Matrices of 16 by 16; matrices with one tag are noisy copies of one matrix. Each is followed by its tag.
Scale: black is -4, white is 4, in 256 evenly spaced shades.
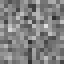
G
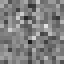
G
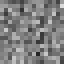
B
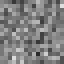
B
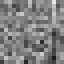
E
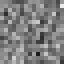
B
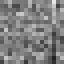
E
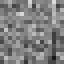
E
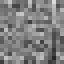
E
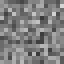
B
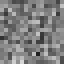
B
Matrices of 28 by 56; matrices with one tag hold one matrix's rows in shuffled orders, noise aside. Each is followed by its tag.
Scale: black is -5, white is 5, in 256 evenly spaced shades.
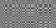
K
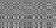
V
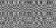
V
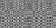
V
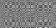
K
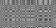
K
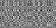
V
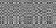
V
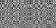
V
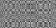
K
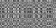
V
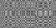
K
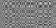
K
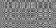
K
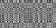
V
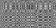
K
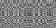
V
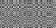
V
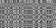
V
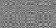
K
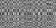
V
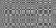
K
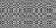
V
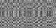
V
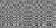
V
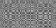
K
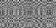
V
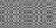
V
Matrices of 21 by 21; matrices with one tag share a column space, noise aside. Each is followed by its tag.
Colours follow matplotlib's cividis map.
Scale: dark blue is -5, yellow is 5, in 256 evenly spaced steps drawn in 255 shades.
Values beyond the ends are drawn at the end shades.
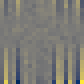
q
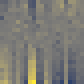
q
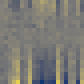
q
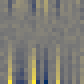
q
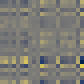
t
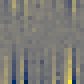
q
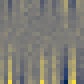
q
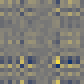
t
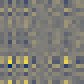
t
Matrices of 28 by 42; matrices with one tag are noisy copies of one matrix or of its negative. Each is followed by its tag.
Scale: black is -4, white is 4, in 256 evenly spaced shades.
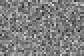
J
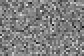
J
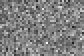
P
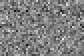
P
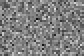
J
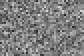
P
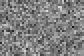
P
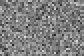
J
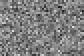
P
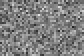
P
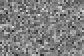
P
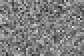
P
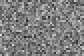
J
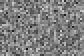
P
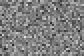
J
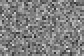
J
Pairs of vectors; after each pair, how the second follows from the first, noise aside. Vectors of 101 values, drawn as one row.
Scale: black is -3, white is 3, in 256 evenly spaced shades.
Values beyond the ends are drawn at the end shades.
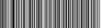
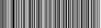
copied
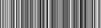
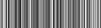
reversed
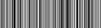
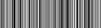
copied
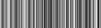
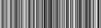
copied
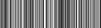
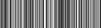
copied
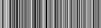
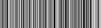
reversed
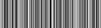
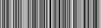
reversed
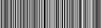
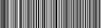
reversed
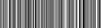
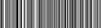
reversed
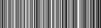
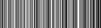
copied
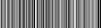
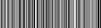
copied
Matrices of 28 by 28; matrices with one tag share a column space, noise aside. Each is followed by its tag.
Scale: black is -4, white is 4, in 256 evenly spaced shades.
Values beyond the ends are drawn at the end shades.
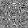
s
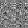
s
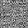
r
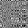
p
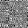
p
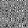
p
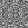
r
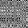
p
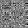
s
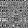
p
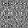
s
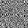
r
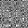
p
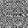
r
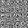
r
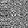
r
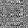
r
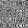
p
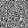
p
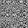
r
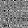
p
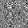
s
